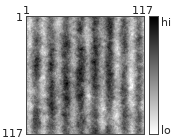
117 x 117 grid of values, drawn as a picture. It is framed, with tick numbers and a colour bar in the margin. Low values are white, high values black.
Slope: none. Average level on the scale: 50%. Stripes: upright, repeating 8 times. Ninth with the highest average: centre.
